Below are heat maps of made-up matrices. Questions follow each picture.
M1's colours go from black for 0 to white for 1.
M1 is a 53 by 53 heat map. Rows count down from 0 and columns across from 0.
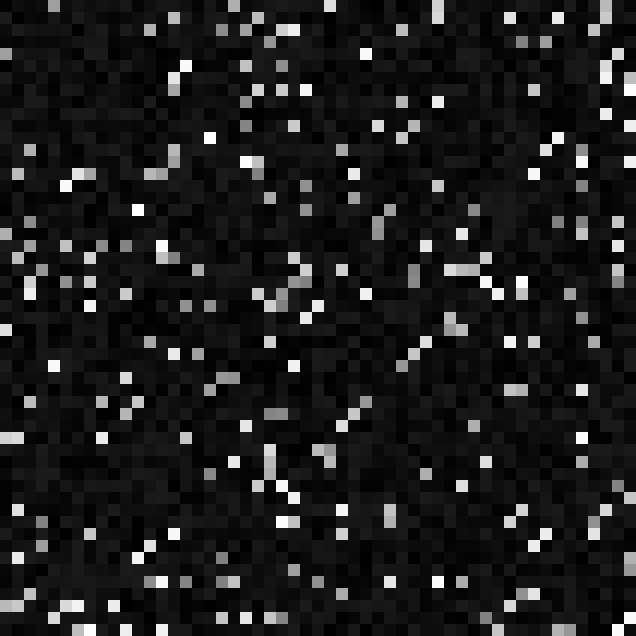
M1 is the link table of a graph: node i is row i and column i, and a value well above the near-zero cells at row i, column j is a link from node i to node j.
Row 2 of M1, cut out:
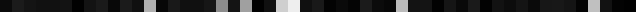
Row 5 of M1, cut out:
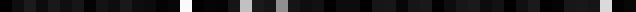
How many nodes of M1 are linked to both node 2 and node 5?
2
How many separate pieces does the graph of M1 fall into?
1
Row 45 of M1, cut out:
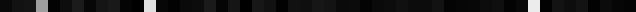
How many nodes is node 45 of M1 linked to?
3
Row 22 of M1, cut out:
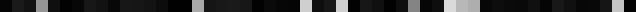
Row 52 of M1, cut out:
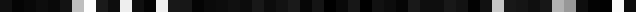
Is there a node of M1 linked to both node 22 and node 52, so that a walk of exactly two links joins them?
yes
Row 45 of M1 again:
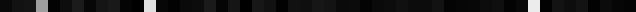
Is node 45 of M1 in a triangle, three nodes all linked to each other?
no
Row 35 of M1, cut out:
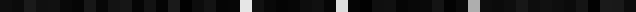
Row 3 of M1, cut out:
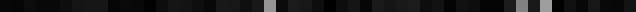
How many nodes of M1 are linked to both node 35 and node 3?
0
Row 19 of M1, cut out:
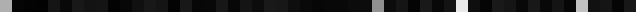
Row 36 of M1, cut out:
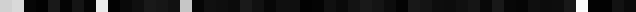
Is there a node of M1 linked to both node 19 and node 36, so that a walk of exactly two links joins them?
yes
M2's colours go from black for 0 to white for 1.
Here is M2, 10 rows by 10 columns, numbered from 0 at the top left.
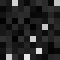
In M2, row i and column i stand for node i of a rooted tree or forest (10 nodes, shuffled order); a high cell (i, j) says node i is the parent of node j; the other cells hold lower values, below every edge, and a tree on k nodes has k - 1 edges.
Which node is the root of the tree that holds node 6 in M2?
8
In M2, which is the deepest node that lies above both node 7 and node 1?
9
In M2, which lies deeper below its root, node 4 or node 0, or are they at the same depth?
node 4
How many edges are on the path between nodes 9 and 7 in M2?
2
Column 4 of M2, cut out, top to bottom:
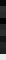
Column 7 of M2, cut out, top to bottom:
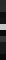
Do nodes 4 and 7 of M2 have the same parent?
no
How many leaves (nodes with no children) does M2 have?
5
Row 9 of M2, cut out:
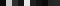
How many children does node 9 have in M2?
2
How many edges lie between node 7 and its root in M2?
3
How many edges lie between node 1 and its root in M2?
2
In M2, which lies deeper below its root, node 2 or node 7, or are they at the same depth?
node 7
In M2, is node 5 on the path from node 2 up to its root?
no
